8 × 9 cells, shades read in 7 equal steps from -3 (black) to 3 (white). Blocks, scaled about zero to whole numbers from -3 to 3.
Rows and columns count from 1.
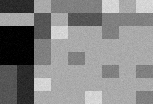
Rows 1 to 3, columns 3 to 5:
1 0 0 / -1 1 -1 / -1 2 1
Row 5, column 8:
1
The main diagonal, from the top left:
-2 1 -1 1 0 1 1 1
